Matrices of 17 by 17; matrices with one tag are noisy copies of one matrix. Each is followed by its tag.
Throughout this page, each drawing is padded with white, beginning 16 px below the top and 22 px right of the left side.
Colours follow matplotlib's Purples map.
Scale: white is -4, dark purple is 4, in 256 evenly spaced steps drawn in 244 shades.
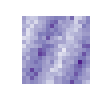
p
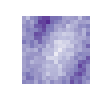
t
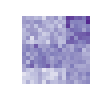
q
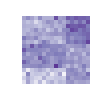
q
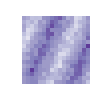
p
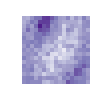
t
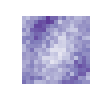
t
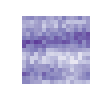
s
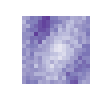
t
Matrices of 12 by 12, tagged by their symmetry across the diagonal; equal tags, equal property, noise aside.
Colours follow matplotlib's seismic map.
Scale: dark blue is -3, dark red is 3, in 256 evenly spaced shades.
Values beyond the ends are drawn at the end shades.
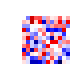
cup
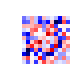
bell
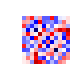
bell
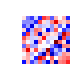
bell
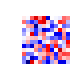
cup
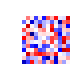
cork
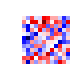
cork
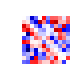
cork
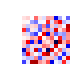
bell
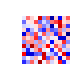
cork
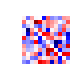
cork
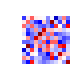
bell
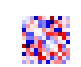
bell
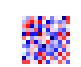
bell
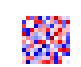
cork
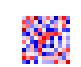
bell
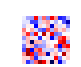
cup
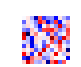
cup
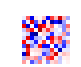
cork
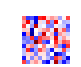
cup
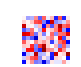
cup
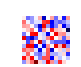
cork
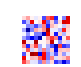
cup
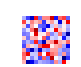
cup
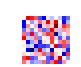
cork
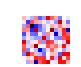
bell
